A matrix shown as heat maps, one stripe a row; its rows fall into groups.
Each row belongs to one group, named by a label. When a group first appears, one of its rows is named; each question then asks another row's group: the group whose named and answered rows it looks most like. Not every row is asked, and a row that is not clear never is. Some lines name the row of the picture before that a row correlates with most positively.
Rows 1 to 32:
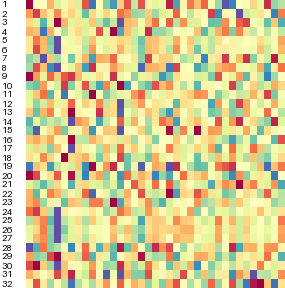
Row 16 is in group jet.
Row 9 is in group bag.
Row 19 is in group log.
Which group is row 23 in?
bag
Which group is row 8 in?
log
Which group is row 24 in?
log
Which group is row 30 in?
log
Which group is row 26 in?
log
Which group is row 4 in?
bag
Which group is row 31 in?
jet
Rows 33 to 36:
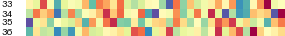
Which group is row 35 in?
log
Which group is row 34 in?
jet
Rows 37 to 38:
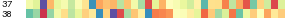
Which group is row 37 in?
bag
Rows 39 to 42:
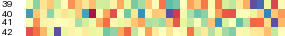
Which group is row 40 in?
log
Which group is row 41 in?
jet
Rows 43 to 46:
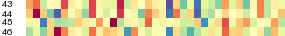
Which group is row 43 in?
log
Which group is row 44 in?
log
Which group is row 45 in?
bag
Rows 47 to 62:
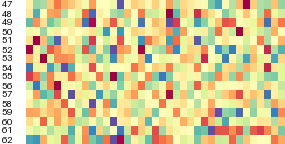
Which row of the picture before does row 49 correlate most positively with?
44
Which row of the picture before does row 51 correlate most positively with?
44
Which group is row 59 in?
jet
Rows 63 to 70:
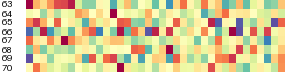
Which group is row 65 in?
jet
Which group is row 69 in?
log
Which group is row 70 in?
jet
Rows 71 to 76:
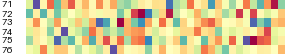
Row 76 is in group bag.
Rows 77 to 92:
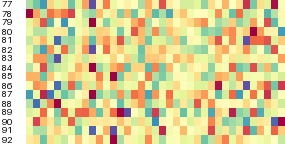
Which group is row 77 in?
bag
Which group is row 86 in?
jet
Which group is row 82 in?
bag
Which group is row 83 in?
log
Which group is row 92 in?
bag
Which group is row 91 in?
bag
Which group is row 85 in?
bag
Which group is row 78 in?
bag
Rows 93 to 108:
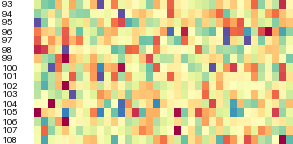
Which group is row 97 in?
jet
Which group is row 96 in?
jet
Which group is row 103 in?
bag
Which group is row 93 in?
bag
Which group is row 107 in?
jet
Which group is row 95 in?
log
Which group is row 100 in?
bag
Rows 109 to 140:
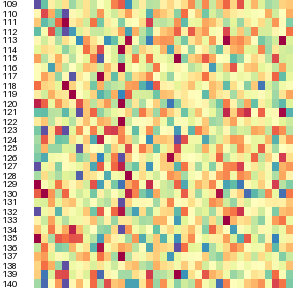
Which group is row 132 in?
log
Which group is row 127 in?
log
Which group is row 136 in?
log
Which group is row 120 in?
bag
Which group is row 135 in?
bag
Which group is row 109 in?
log
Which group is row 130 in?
jet
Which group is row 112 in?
log
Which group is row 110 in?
log
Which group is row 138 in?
log
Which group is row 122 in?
bag
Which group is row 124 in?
log
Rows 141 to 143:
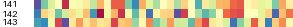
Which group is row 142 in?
log
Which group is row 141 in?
log
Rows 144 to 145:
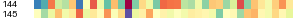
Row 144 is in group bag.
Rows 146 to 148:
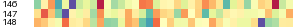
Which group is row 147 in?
log
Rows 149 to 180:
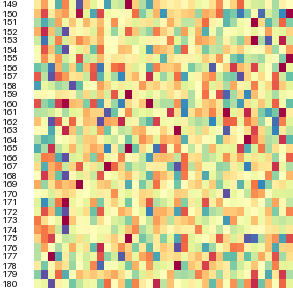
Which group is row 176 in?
log
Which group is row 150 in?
jet
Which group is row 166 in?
log
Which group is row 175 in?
jet
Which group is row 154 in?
log
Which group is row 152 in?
log
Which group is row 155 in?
jet
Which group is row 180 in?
bag
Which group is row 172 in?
log
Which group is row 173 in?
jet
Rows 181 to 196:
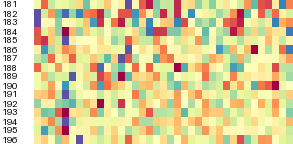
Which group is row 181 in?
jet
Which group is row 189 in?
bag
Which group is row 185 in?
log
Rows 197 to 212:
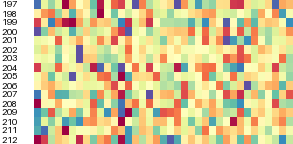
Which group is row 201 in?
jet
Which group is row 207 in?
log
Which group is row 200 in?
log
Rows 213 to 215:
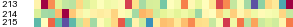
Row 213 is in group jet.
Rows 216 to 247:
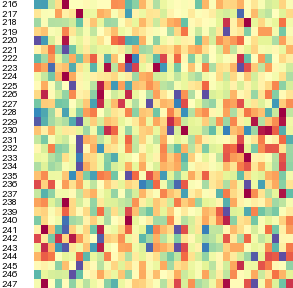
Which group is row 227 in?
log
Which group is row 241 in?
log
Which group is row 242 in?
bag
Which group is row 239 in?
jet
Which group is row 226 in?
log
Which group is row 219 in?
jet
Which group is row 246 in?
bag
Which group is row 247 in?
jet
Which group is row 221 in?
log
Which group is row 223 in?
bag
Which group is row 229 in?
bag
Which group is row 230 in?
jet
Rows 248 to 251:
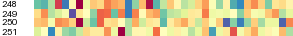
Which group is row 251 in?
bag
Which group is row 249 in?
bag
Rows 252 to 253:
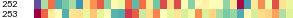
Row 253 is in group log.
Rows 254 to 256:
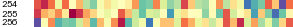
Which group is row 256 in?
log
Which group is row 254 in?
jet
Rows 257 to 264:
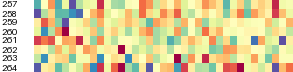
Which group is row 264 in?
log
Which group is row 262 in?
bag
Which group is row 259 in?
log
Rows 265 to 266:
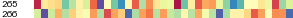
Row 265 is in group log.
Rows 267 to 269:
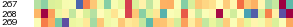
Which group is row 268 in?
jet
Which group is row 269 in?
log
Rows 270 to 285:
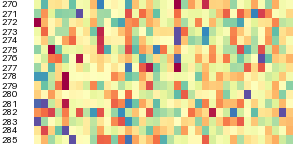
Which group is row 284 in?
log
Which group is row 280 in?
jet
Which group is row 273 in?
log
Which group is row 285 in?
bag
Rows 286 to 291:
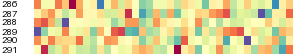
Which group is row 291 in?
jet
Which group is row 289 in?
log
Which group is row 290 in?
jet
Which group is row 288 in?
log
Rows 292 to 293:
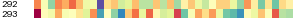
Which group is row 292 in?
bag
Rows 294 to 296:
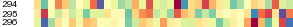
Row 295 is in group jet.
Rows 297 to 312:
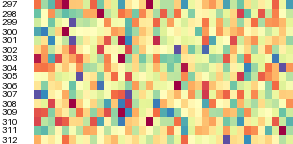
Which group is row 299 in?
bag
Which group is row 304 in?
jet
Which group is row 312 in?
jet
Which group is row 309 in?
bag
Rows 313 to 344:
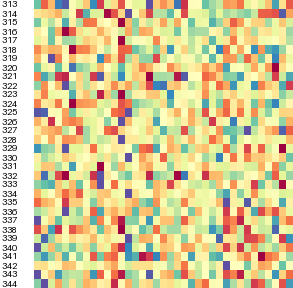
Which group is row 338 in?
bag
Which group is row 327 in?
jet
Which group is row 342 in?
jet
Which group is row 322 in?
jet
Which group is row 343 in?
log
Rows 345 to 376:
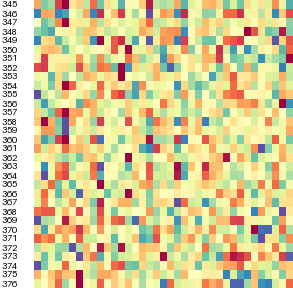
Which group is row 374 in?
log
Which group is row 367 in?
log
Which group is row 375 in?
jet
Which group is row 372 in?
bag
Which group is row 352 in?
bag
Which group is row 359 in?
log
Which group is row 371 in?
jet
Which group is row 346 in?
log
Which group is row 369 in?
log
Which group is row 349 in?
log
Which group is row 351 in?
jet
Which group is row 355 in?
log
